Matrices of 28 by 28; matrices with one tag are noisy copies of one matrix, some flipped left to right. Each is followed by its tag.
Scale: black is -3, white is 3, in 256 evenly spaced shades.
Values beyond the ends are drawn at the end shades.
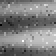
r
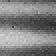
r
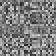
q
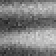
r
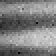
r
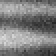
r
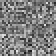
q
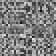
q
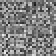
q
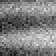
r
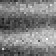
r
